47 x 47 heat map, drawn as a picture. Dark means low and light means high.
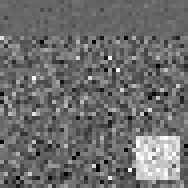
The bottom right is the ninth with the highest average. A horizontal seam about 20% of the way down splits the table, and the top part is calmer. Most values sit low, with a long tail of high ones. No regular stripes run through it. An odd patch, higher than its surroundings, sits in the bottom right.
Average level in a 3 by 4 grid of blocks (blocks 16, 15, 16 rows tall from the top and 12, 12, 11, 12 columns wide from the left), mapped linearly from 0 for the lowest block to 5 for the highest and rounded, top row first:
0000 / 1000 / 0015
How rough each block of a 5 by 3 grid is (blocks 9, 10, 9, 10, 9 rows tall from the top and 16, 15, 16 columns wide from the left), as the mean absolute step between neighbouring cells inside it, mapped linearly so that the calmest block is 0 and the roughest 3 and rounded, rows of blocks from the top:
0 0 0
2 3 2
3 3 3
2 2 3
2 3 3
